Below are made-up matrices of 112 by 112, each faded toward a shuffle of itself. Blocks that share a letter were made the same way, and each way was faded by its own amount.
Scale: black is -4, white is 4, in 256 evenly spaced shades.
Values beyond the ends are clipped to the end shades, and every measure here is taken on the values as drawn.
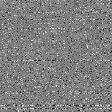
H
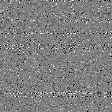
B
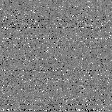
B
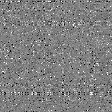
H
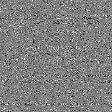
B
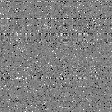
H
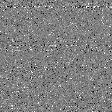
B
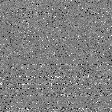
B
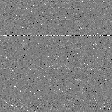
H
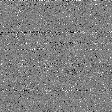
B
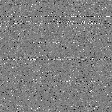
B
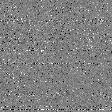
B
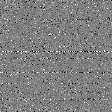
B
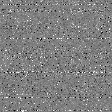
B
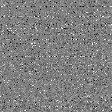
B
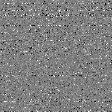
B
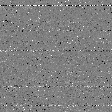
B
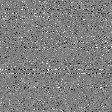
B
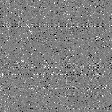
H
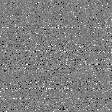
B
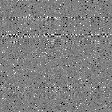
H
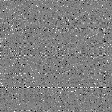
H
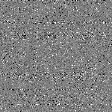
B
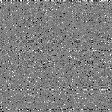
H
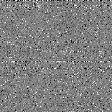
H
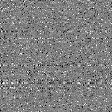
H
